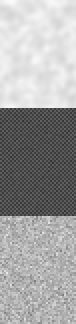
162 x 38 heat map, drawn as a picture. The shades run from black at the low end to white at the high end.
The table splits into 3 rows of 1 panel. Panel 1,1: very high, blotchy, faint in contrast. Panel 2,1: low, checkered. Panel 3,1: high, fine-grained.
